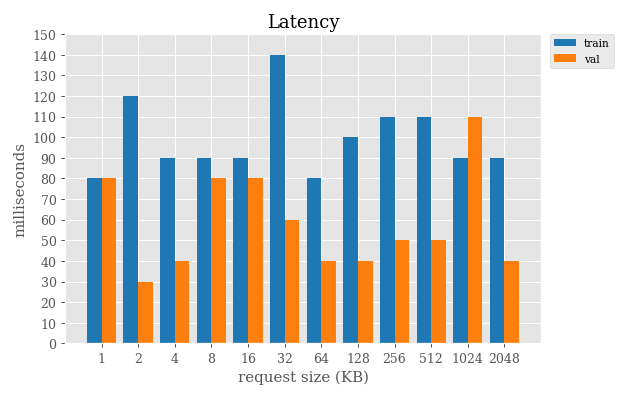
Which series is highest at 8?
train
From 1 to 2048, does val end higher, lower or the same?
lower
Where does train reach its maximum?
32
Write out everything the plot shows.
Title: Latency
x-axis: request size (KB), ticks 1 2 4 8 16 32 64 128 256 512 1024 2048
y-axis: milliseconds, ticks 0 10 20 30 40 50 60 70 80 90 100 110 120 130 140 150
Legend: train, val
Values:
train: 80 120 90 90 90 140 80 100 110 110 90 90
val: 80 30 40 80 80 60 40 40 50 50 110 40
